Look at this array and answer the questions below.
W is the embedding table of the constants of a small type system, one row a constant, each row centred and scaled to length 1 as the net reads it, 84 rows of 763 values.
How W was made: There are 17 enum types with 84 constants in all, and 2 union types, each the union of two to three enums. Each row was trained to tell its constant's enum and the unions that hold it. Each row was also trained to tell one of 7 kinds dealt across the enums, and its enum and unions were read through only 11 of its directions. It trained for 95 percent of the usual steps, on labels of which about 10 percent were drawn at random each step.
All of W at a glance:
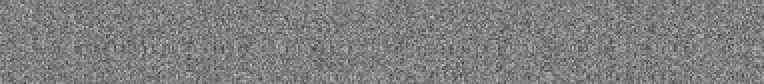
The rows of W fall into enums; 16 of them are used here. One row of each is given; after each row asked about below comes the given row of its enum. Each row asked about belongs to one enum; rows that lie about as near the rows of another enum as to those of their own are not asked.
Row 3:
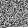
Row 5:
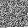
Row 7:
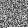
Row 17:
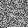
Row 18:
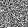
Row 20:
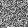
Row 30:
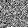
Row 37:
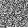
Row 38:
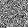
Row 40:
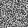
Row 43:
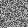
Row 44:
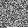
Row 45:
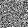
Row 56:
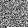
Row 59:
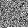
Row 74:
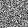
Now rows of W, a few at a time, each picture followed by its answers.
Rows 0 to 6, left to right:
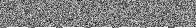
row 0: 17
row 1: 40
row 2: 44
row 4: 17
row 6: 30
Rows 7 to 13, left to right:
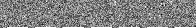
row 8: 59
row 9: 5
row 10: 43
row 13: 37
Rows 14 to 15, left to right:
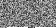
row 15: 44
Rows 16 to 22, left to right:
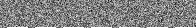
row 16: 43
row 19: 43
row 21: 5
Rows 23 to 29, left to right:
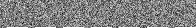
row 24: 59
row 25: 44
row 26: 37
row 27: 37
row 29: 40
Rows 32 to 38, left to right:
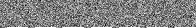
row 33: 30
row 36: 59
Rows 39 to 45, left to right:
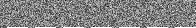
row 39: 56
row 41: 18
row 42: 59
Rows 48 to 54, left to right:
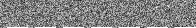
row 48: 43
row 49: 5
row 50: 43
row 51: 18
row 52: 5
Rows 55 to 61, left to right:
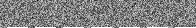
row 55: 59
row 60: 38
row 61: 5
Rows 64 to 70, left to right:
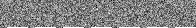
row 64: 18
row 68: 43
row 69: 17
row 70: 18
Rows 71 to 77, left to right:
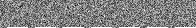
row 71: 59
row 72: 38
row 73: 5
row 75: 40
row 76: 30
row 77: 37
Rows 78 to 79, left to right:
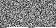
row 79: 37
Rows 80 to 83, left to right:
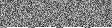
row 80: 38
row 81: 40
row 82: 18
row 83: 37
